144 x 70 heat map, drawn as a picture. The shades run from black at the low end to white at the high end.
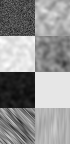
It is made of 4 by 2 panels. Panel 1,1: low, fine-grained. Panel 1,2: high, blotchy. Panel 2,1: very high, blotchy, faint in contrast. Panel 2,2: middling, blotchy. Panel 3,1: very low, blotchy, faint in contrast. Panel 3,2: very high, flat. Panel 4,1: middling, slanting down to the right, strong in contrast. Panel 4,2: high, streaked downward, faint in contrast.
